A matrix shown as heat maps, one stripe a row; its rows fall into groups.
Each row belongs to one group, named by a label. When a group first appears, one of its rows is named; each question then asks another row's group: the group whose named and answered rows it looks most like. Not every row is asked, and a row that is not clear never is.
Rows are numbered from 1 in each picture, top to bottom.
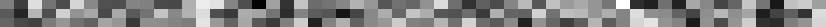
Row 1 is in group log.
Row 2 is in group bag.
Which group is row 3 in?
bag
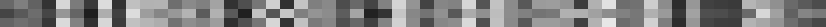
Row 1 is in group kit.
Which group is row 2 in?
kit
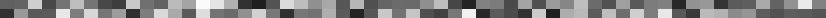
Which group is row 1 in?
log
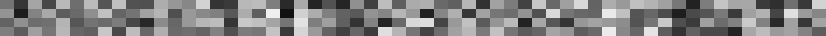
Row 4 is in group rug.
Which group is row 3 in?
bag
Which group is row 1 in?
bag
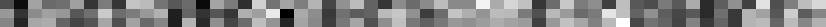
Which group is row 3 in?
rug
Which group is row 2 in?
rug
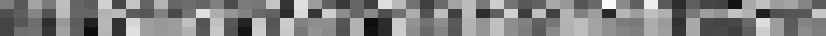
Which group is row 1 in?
rug
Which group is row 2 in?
bag
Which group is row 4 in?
kit
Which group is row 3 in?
kit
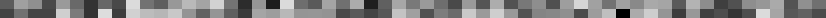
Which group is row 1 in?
kit
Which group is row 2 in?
kit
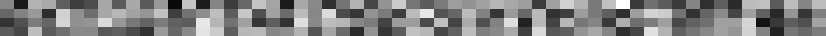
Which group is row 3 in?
bag
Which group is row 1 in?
rug
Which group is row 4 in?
bag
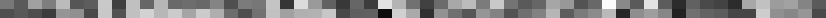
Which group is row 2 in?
kit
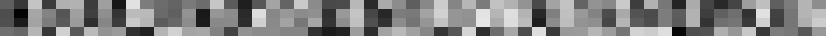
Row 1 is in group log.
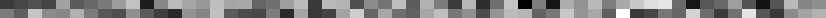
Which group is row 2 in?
log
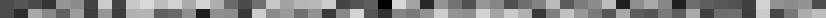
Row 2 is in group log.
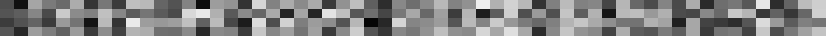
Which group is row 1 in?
log
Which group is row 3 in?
kit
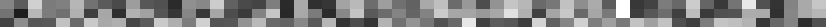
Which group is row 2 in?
log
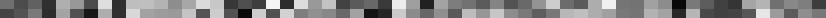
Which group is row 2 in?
kit
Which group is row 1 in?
kit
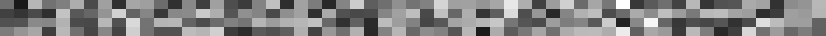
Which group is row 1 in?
log
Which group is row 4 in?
kit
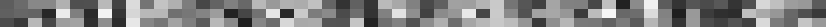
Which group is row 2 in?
kit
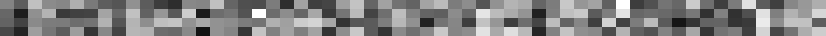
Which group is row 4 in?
log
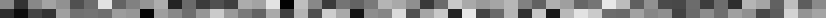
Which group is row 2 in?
bag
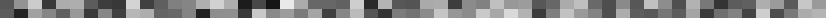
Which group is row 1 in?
log
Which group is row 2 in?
log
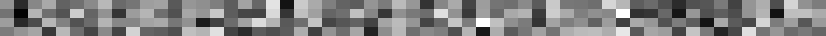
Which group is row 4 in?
kit
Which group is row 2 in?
log
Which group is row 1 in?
rug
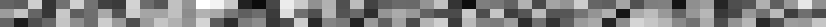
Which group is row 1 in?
log
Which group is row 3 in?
bag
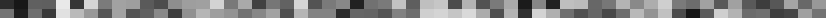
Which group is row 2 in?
bag
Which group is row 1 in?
bag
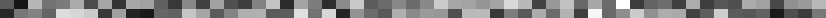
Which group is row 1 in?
log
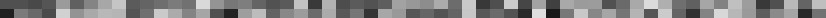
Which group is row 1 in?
bag
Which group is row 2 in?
bag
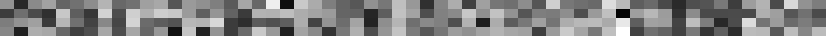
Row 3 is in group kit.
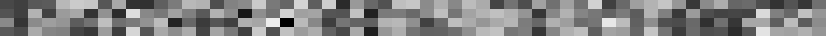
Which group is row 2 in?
log
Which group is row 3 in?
rug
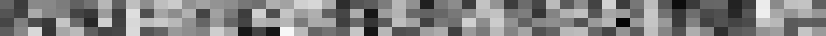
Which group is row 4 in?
log
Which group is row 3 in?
kit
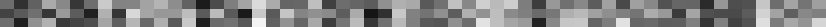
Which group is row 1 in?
rug
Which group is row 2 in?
kit
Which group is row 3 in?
rug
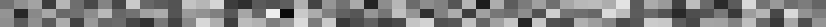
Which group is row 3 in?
bag
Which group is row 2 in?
rug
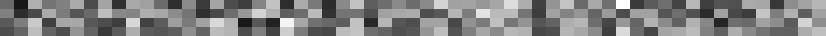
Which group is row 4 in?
log
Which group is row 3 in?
log
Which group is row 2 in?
rug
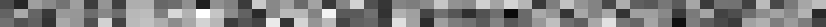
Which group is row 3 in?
kit
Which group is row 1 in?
log
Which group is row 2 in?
kit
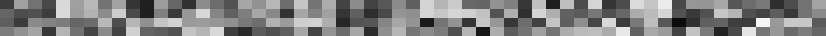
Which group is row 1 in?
bag
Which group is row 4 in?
kit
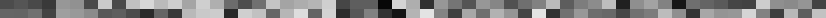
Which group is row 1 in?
kit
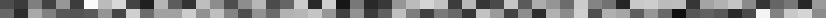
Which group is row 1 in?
bag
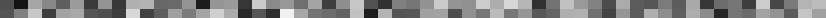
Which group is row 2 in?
log
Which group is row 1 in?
log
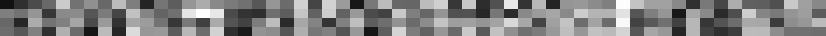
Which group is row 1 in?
bag
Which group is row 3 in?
log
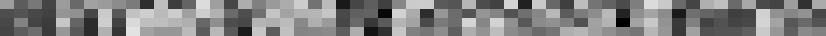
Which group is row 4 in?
kit
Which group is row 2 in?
kit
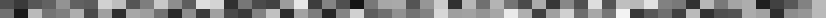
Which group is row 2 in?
log
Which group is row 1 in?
bag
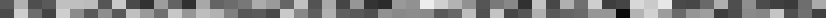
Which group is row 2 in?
kit
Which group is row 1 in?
bag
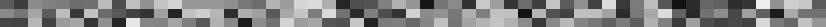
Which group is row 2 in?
bag
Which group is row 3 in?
log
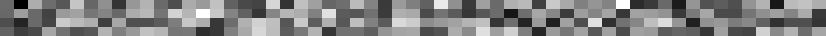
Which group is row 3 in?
bag
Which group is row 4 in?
rug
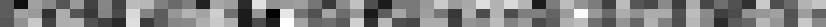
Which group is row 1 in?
log
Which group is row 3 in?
log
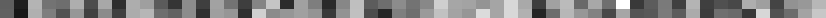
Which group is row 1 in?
log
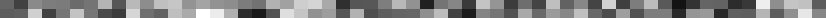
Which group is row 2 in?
log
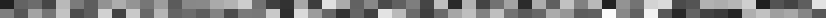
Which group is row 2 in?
rug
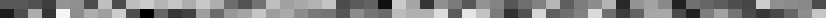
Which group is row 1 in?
kit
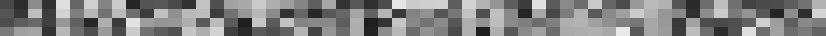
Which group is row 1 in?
bag
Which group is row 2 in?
bag
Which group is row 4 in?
kit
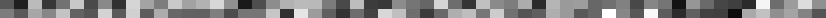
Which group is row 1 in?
log
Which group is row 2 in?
rug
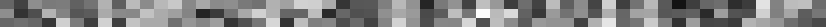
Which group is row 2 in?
rug
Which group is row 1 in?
rug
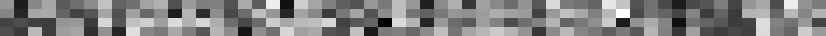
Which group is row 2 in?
rug
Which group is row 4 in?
log
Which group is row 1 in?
rug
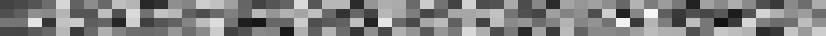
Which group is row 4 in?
bag
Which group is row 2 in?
rug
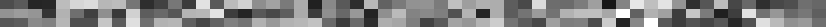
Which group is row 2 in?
kit
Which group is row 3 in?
rug
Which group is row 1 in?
bag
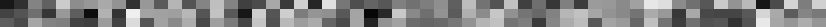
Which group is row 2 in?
kit
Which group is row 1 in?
bag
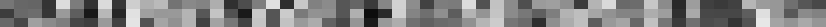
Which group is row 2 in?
kit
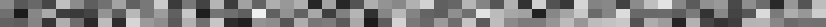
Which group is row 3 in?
kit
